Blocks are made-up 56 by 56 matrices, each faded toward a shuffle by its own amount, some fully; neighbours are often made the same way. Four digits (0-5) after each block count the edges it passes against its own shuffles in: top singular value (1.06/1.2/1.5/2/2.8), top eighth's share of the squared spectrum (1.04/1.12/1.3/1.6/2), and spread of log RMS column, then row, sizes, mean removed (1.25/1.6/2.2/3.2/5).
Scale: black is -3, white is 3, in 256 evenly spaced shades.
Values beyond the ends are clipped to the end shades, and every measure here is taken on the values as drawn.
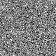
0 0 0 0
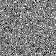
0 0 0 0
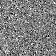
0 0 0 0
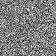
0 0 0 0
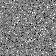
0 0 0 0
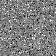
0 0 0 0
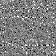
3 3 1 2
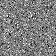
1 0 0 0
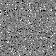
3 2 0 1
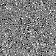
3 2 1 1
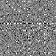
4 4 1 2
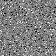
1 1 0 0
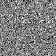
3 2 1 1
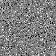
3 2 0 1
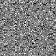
3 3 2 1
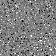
2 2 0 1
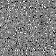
3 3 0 1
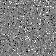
1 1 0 0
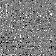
1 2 2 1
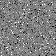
1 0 0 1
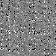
2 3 2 2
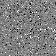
1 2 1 1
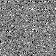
1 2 0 2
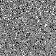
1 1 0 2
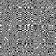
4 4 3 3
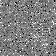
2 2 0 0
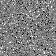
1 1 0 0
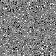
3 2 1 0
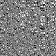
3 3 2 2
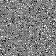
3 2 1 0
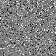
2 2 0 0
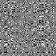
4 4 3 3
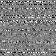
2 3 0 4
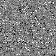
1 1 0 1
